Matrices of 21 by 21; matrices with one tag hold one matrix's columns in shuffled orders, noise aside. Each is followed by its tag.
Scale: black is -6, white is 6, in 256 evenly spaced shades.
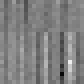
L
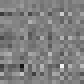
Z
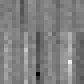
L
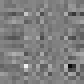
Z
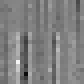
L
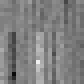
L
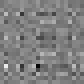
Z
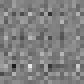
Z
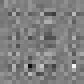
Z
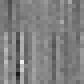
L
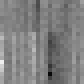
L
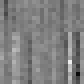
L
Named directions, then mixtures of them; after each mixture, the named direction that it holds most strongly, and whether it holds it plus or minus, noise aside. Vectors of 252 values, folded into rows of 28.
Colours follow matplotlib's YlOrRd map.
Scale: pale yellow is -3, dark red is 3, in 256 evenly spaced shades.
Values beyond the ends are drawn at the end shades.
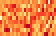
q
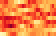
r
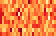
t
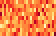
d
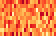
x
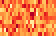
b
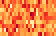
b, plus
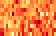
x, minus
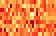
b, minus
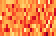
q, plus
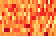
q, plus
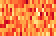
d, minus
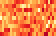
q, plus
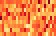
q, minus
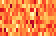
b, minus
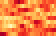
r, minus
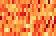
q, minus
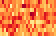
b, plus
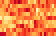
r, minus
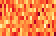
d, plus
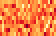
q, plus
